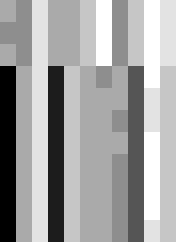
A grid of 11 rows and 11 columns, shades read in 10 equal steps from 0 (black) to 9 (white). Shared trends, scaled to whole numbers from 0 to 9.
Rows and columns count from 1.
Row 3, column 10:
9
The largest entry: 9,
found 11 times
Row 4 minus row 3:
-6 1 0 -5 1 -1 -4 1 -4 0 -1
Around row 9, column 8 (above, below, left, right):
5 5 6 3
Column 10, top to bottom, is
9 9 9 9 8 8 9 9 9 9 8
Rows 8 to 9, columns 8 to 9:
5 3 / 5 3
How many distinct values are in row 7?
7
